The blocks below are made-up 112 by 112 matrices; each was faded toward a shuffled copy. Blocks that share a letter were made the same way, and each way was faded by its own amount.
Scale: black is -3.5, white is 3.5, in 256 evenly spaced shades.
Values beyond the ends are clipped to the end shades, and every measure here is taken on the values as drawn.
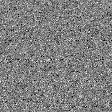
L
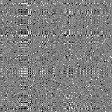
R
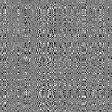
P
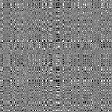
P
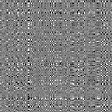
P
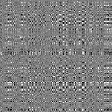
P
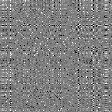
R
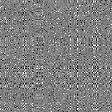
R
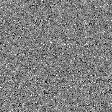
L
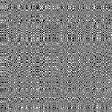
P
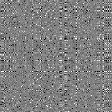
R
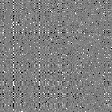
R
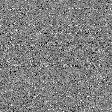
L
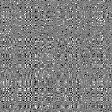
R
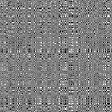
P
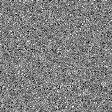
L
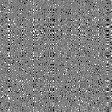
R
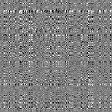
P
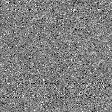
L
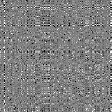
R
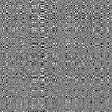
P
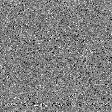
L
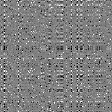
R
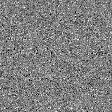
L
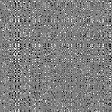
R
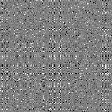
R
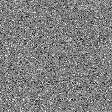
L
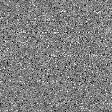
L
